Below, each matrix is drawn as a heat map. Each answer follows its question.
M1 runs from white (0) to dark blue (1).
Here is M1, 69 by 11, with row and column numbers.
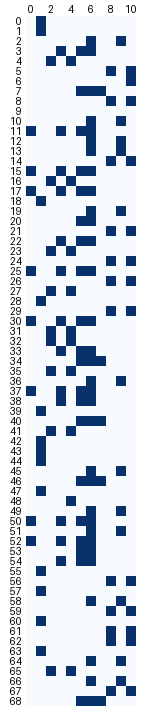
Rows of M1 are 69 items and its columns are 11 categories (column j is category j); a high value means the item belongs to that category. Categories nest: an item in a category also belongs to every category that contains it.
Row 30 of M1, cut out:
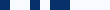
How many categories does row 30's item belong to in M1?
4
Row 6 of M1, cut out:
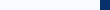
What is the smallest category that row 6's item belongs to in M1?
10
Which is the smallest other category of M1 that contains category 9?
6
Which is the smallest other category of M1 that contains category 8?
10
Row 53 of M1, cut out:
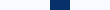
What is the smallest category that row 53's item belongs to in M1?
5
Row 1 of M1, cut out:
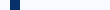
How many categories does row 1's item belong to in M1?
1
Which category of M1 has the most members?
6
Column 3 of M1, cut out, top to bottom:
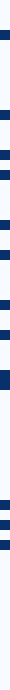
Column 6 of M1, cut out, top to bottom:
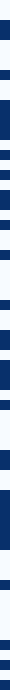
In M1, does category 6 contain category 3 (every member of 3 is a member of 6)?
yes
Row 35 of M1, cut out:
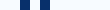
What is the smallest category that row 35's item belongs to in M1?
2
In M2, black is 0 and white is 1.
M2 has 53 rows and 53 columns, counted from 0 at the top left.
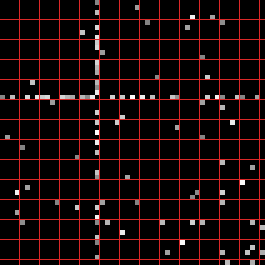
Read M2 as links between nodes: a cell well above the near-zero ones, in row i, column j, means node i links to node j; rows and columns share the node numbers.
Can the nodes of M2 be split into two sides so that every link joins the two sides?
yes
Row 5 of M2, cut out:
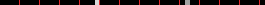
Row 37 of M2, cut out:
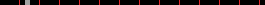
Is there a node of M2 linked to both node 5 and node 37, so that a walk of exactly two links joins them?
no
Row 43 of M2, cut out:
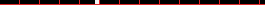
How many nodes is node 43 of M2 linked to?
1
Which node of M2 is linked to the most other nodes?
node 19
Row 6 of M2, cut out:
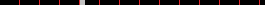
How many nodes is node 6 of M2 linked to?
1
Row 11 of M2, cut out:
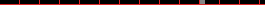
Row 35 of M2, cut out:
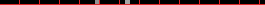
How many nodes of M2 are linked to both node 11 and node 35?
0
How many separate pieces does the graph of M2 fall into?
1
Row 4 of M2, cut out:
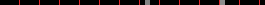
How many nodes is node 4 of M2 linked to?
2
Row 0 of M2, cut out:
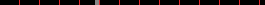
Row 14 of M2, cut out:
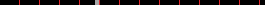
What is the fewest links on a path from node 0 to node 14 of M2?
2
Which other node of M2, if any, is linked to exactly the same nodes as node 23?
node 46
